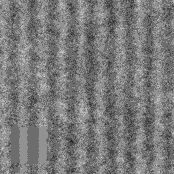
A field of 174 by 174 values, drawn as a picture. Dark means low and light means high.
Slope: none. Grain: blotchy. Stripes: upright, repeating 9 times. Odd patch: calmer, in the bottom left. Calmest part: bottom left.
